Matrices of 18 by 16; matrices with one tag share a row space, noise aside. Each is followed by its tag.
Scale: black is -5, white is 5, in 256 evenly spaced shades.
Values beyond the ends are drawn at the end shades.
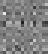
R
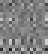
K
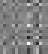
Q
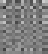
R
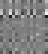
K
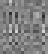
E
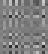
E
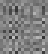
E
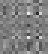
Q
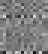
R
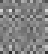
K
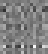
R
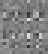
Q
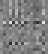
E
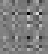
Q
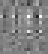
Q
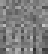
R
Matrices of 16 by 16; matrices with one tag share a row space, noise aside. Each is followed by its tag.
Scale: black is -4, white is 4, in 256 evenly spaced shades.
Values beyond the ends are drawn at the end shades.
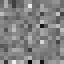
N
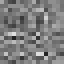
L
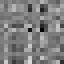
N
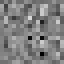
N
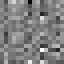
N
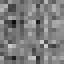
L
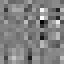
N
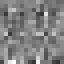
L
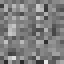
L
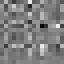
N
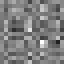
N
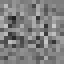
L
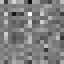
N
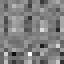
N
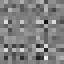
L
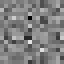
N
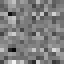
L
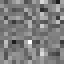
N
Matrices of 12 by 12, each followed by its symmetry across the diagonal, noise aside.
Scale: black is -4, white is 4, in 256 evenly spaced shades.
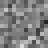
antisymmetric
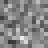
neither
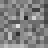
antisymmetric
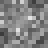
symmetric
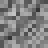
symmetric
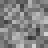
symmetric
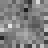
antisymmetric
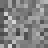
neither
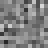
antisymmetric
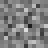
antisymmetric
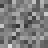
neither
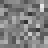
neither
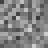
symmetric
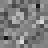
symmetric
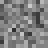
neither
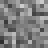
antisymmetric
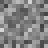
symmetric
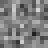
neither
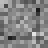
symmetric
